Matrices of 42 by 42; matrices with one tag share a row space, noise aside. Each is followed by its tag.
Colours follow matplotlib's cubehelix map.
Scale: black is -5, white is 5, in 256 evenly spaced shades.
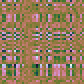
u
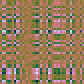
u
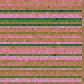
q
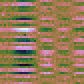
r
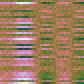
r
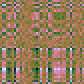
u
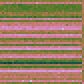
q
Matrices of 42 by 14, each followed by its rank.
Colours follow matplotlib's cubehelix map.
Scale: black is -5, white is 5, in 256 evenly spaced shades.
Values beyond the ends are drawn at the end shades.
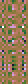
two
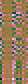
two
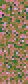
full rank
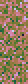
full rank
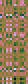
two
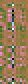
two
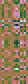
two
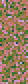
full rank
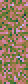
full rank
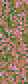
full rank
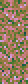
full rank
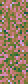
full rank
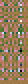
two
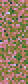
full rank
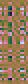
two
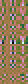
two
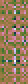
two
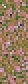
full rank
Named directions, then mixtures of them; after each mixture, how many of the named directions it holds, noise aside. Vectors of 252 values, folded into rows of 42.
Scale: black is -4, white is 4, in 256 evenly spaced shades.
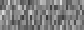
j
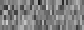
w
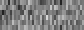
one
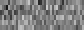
two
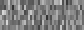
two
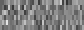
two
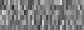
two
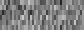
one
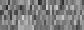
two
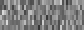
two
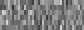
two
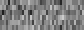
one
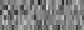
one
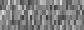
one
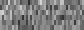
two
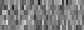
two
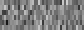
two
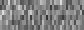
one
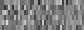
two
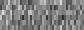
one
